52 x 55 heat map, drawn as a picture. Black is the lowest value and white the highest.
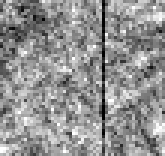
Overall the values sit about 60% of the way up the scale. Column 35 differs from the columns beside it. There are no regular stripes. No overall slope runs across the table. The top left is the ninth with the lowest average. Neither half mirrors the other.
